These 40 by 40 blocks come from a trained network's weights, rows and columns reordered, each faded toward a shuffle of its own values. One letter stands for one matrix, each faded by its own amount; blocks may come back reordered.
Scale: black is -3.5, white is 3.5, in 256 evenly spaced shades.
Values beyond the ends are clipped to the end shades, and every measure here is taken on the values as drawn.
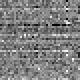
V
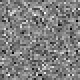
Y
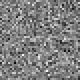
Y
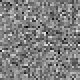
Y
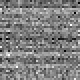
V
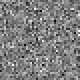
Y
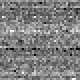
V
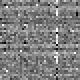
V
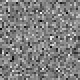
Y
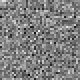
Y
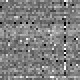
V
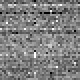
V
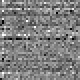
V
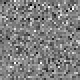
Y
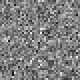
Y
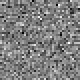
Y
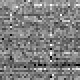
V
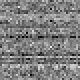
V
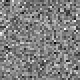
Y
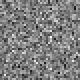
Y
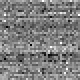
V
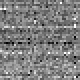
V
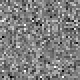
Y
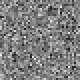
Y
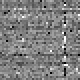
V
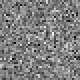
Y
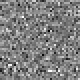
Y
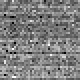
V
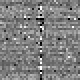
V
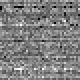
V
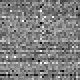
V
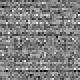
V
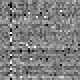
V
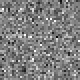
Y
